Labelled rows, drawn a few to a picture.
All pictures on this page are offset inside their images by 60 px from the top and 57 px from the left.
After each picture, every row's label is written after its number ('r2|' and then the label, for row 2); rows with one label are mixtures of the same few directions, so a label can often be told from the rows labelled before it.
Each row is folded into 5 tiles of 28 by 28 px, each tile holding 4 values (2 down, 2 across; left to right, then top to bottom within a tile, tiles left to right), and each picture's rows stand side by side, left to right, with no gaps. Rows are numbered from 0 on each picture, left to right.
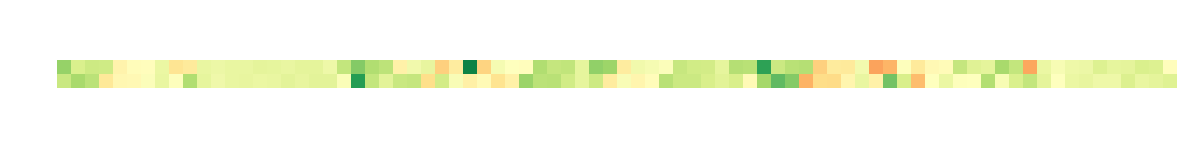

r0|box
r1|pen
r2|pen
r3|box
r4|box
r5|box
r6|pen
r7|pen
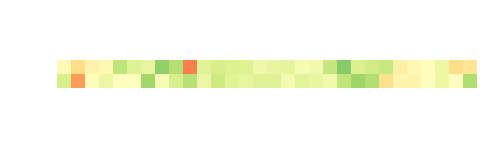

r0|pen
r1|pen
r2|box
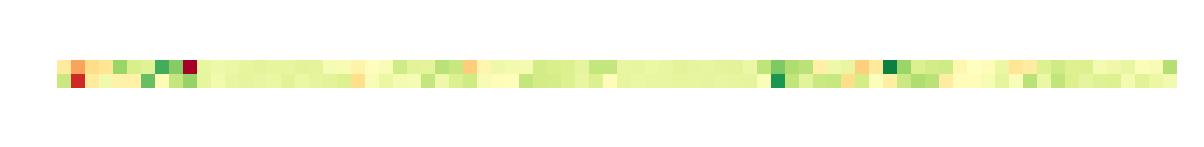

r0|pen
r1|pen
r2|pen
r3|box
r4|pen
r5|pen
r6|box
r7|pen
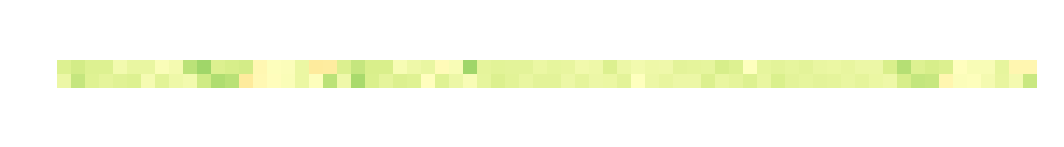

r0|pen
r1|box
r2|pen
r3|pen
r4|pen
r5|pen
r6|box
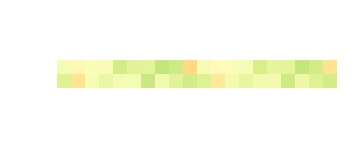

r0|pen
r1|pen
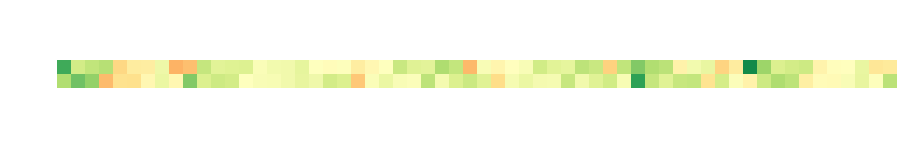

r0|box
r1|box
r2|pen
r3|pen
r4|pen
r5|box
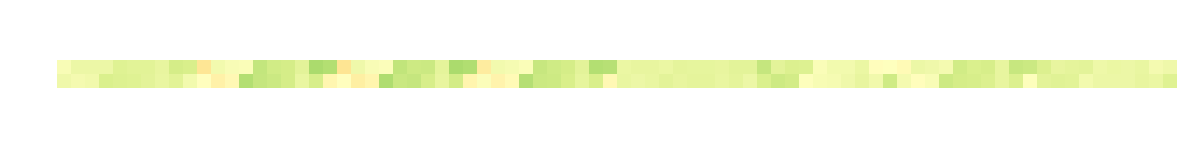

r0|box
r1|box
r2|box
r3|box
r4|box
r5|box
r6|box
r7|box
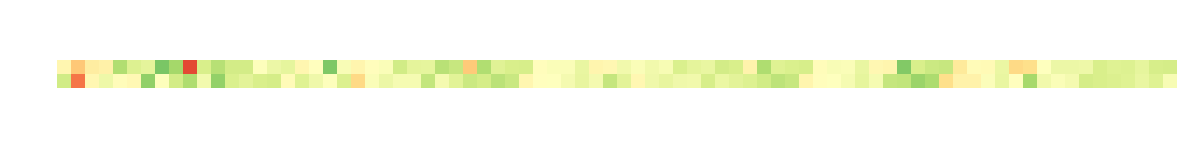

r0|pen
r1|pen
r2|pen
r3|box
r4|pen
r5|box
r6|box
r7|box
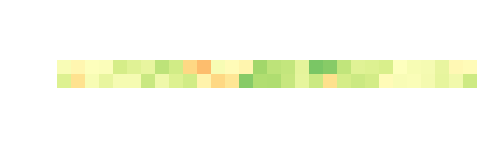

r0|pen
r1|box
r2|box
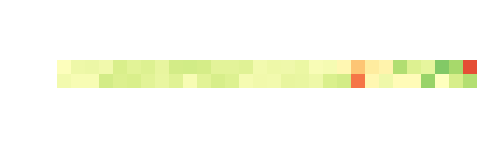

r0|box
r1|box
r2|pen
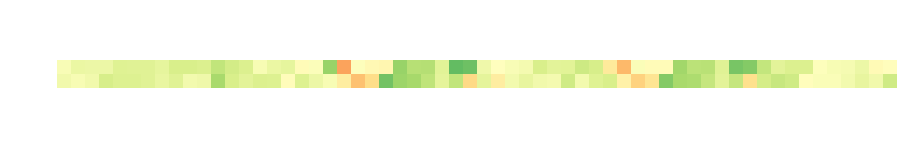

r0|box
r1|pen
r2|box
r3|pen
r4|box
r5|box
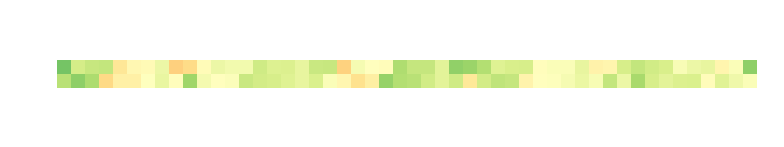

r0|box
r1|box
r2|box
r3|box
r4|pen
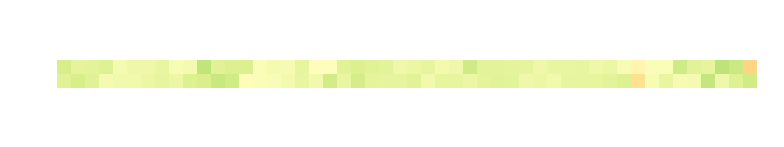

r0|box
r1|box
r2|pen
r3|box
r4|pen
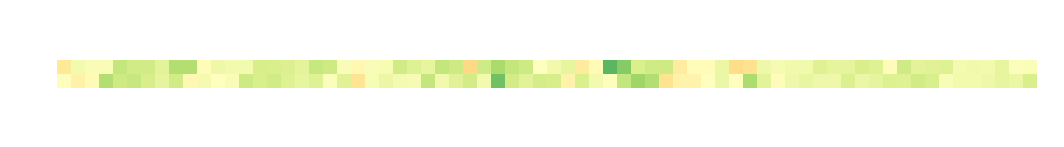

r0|box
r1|box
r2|pen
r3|pen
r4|box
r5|pen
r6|box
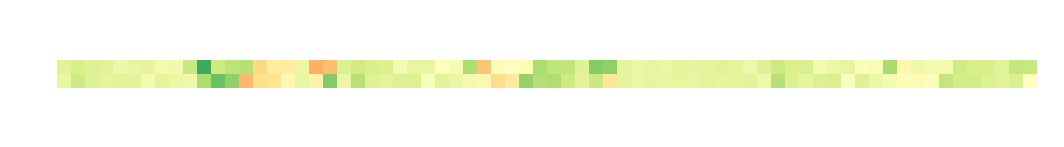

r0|pen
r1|box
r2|pen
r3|box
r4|pen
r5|pen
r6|box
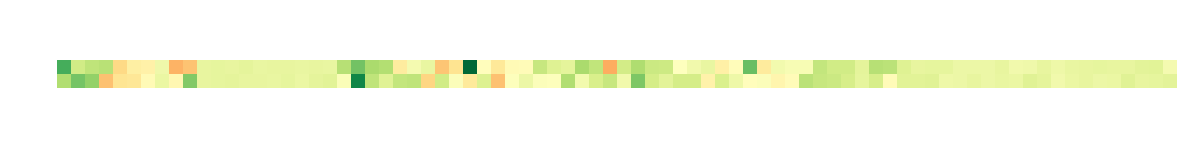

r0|box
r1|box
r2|pen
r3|pen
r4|pen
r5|box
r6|box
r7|pen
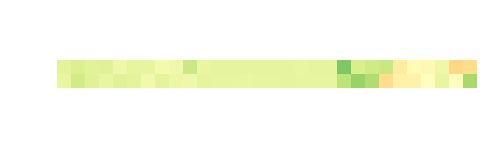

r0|pen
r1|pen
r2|box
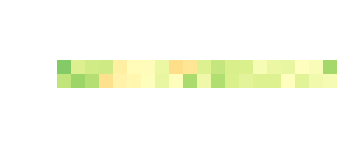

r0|box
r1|pen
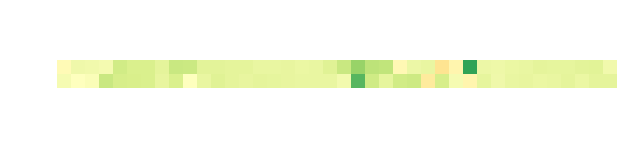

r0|box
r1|pen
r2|pen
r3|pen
